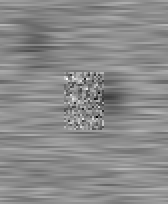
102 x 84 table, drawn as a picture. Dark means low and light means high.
Streaks run across, left to right. An odd patch, rougher than its surroundings, sits in the centre. Values change most from cell to cell in the centre. Two dips sink into the field.
